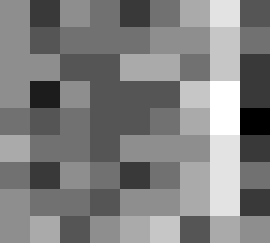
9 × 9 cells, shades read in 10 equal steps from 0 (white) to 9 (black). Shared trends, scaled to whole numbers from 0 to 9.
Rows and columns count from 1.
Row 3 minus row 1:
0 -3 2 1 -4 -2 2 1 1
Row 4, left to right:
4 8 4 6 6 6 2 0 7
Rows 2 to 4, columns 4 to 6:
5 5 4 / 6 3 3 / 6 6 6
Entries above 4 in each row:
5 5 4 5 7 4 6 4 2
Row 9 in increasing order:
2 3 3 3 4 4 4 6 6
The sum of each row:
42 40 40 43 45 39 42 39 35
